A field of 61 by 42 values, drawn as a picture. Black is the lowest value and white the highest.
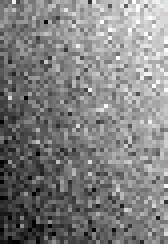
The ninth with the highest average is the top right. There are no regular stripes. The bottom left is the ninth with the lowest average. Values rise toward the top right.
